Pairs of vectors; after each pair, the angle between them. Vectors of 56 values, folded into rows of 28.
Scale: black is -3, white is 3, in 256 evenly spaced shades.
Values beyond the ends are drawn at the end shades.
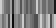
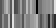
nearly opposite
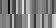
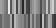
nearly opposite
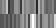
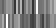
partly opposed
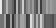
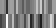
partly opposed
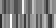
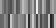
partly aligned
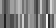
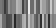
partly aligned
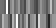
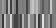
partly opposed
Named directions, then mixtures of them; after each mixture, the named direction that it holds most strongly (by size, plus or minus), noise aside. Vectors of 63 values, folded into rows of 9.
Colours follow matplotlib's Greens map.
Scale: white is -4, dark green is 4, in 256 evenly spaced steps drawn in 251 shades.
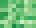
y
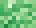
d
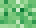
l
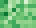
y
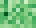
l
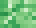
d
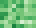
y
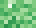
d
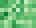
y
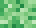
l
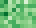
y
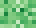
l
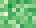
l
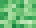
y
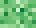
l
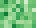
y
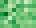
y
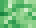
d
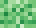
l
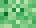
l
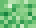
d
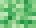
y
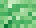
d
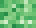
y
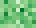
l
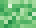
d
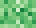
l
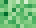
l
